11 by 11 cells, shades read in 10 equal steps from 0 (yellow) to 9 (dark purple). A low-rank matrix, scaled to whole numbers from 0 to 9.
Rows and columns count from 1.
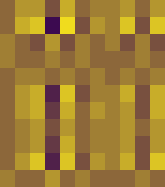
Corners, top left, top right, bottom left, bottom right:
5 3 4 5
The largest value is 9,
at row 2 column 4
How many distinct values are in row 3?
4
